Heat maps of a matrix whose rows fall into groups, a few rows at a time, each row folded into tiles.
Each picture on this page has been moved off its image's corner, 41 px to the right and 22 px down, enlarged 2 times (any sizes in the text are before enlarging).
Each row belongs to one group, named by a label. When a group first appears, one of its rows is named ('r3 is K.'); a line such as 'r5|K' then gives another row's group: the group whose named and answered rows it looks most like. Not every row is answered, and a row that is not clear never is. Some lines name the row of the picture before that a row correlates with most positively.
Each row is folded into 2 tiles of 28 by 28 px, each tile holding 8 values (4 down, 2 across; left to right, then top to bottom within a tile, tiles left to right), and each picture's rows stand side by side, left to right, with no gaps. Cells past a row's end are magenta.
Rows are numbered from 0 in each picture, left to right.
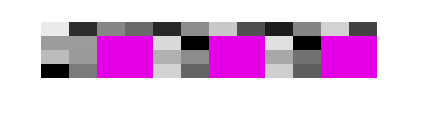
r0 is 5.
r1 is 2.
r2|2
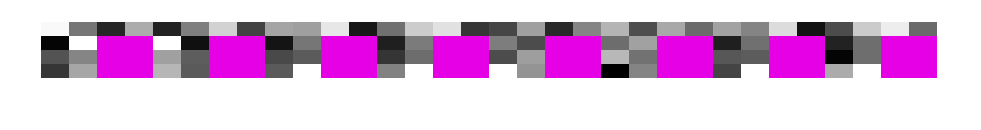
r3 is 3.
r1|2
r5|5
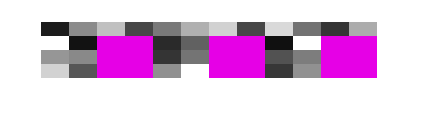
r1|3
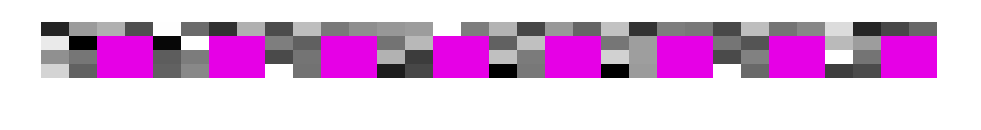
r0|2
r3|5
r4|5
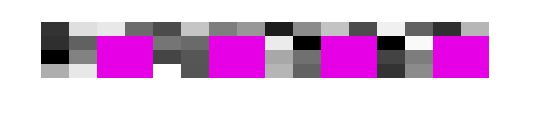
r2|2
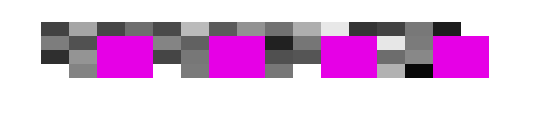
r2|3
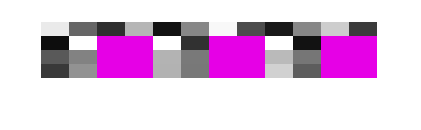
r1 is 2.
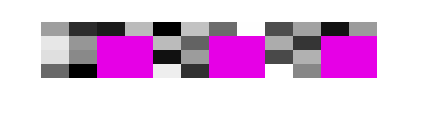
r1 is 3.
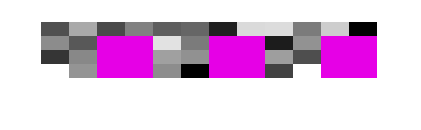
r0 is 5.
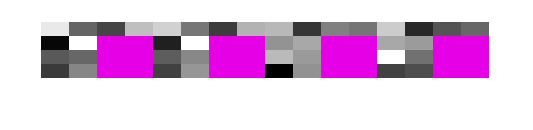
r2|5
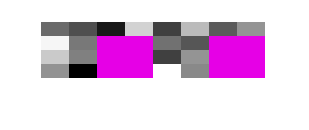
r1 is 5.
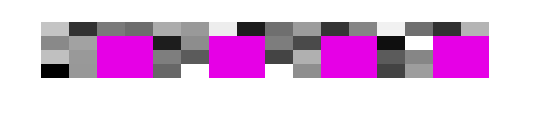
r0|5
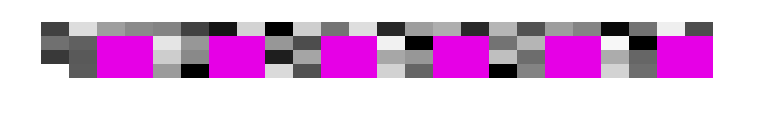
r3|2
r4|5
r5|2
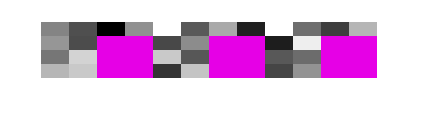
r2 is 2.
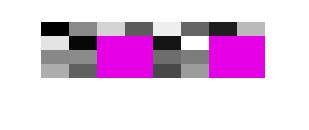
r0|2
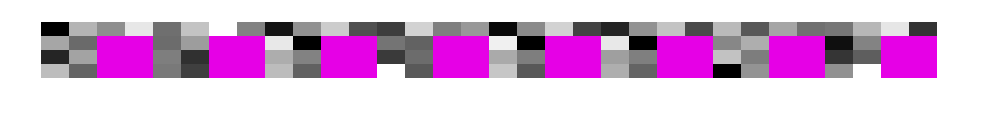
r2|2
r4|2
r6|5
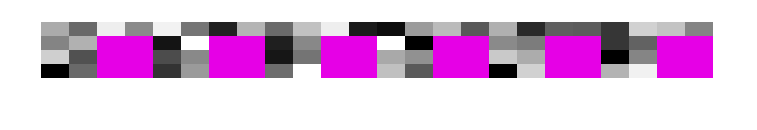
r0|5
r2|3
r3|2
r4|5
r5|3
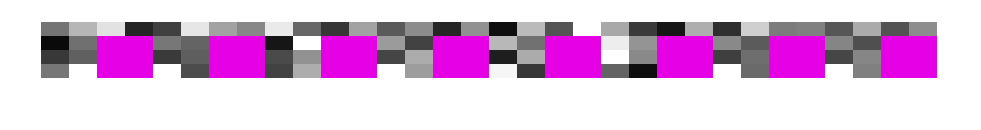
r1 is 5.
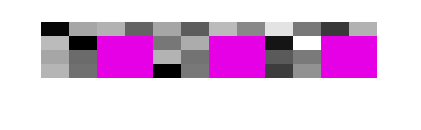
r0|2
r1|5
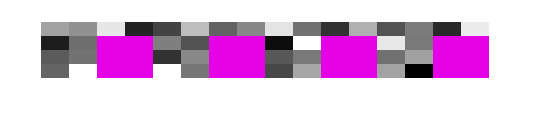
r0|3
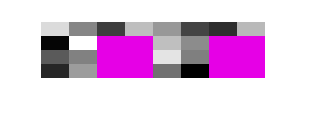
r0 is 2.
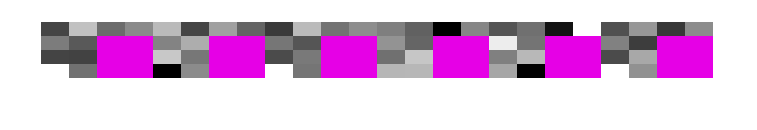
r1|5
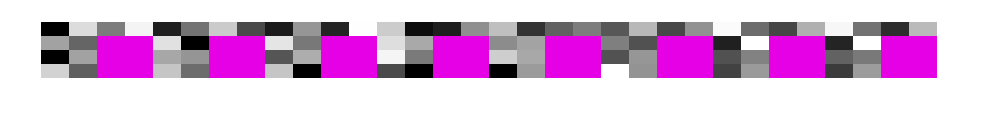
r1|2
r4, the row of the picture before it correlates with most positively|1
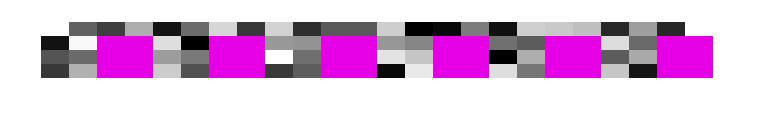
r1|2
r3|5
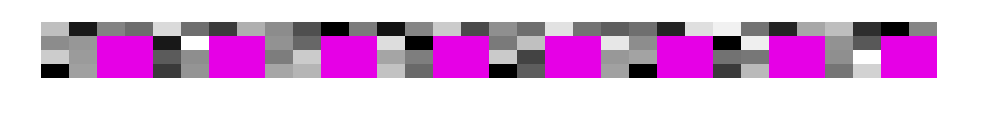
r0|5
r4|5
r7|5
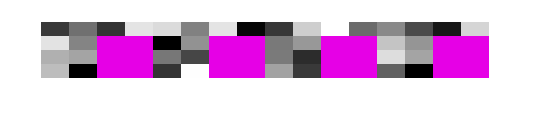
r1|3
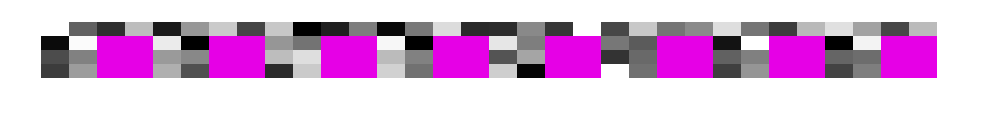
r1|2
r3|2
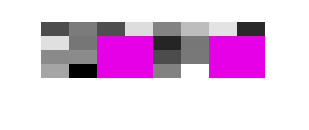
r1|3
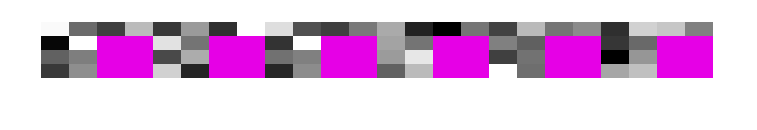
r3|5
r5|3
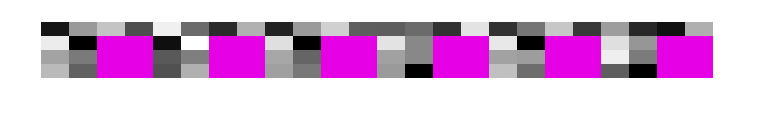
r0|2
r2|2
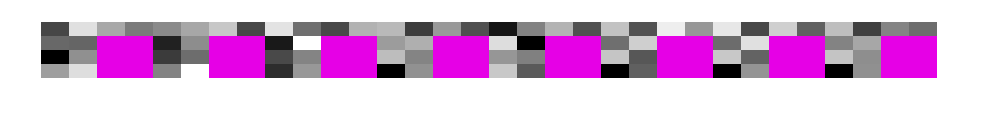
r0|3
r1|3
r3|5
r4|2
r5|5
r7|5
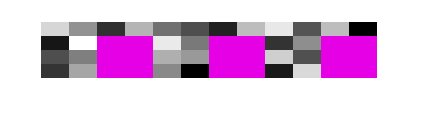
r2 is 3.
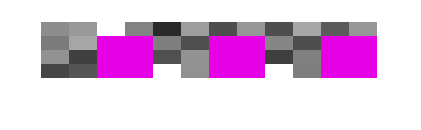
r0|5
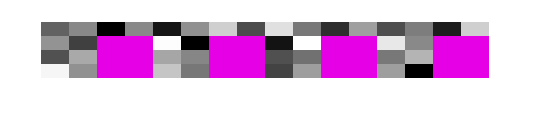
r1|2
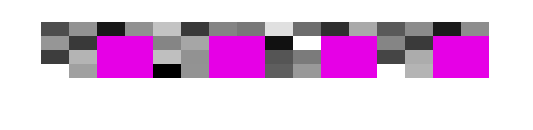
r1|5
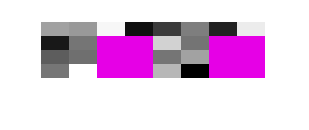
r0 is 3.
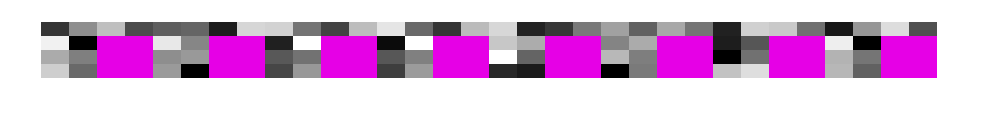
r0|2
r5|5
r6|3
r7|2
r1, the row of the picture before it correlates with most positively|1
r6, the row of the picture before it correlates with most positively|0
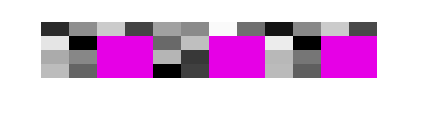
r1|5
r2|2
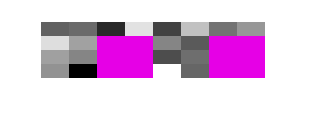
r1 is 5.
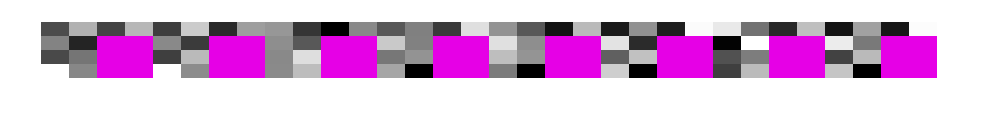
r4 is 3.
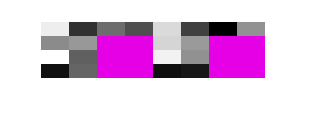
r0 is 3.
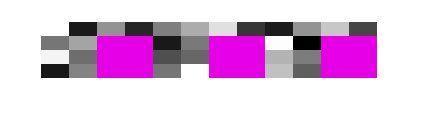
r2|2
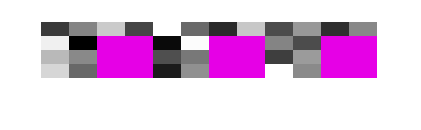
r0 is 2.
